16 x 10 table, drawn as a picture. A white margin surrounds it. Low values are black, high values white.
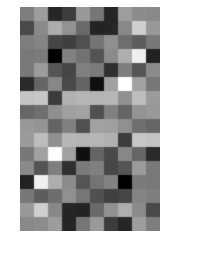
Seam: none. Histogram: bell-shaped. Slope: none. Symmetry: a half turn. Average level on the scale: 50%.
